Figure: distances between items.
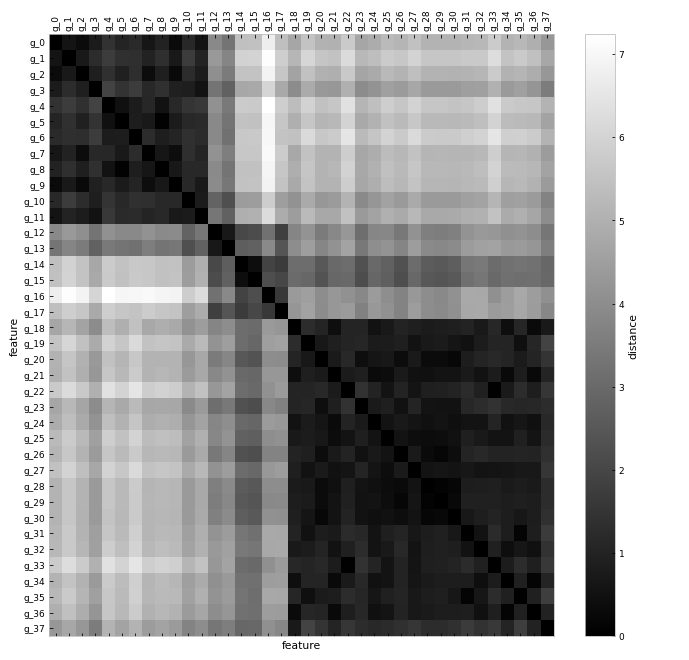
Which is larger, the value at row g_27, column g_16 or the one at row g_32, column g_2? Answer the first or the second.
the second
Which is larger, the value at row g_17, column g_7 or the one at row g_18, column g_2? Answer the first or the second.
the first
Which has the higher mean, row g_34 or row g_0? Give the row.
g_0
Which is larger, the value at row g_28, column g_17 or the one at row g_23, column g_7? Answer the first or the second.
the second
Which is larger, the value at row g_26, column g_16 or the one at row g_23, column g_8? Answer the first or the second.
the second
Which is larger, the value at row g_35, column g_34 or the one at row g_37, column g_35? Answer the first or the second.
the second
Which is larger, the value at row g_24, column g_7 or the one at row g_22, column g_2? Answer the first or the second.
the second
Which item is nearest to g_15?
g_14
